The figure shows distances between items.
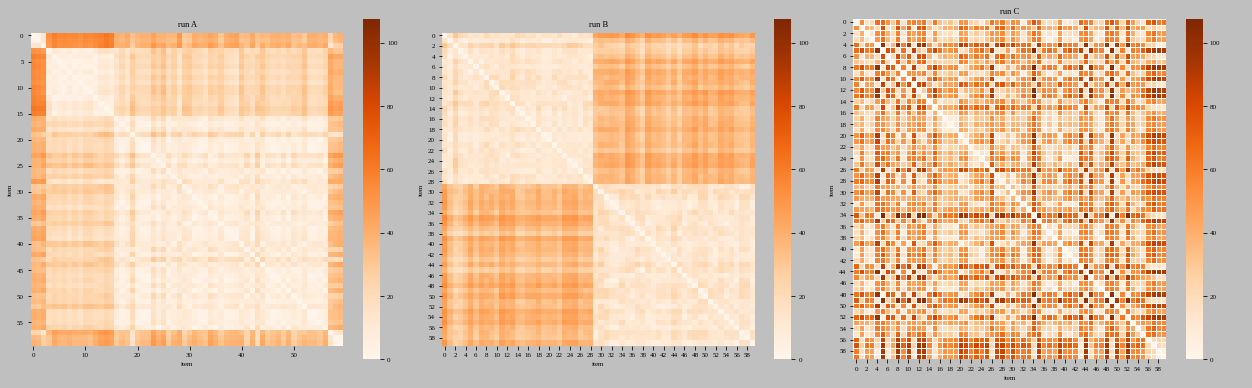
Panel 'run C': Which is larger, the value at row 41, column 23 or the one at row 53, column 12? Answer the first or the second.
the second
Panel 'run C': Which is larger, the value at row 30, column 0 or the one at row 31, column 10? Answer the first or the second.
the first
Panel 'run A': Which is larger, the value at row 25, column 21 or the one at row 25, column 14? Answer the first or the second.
the second
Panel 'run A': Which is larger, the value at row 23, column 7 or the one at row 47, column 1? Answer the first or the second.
the second
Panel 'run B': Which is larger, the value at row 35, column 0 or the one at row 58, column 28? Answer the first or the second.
the first
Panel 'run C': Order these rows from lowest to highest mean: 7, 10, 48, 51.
51, 7, 10, 48
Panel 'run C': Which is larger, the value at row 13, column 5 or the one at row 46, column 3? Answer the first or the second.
the first
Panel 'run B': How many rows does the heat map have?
60
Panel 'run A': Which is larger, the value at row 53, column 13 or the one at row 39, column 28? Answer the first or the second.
the first
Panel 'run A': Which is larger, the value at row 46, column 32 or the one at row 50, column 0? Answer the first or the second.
the second
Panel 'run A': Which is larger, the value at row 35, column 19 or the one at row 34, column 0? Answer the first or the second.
the second
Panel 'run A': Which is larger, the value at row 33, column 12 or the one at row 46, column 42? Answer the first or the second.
the first
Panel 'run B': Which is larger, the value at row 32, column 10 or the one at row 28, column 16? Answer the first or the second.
the first
